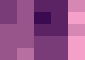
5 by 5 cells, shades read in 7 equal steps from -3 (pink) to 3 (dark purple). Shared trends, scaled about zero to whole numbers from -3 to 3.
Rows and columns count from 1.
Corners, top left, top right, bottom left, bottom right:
1 -2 0 -3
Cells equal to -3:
3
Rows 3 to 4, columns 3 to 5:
2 2 -2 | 1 1 -3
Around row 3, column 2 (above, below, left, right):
0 0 0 2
